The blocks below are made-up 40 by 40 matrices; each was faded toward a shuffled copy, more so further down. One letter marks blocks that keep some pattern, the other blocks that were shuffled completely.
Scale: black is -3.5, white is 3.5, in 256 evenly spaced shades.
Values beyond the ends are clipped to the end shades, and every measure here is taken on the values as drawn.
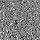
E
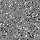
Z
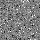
Z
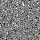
E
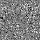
E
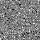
E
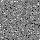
Z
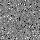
Z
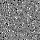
E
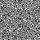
E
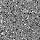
Z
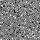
Z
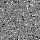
Z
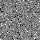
Z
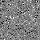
E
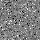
Z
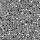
E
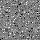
E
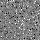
E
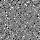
E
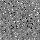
E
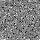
Z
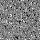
E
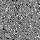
E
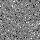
Z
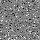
E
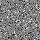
Z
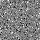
E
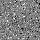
E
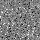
Z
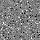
E
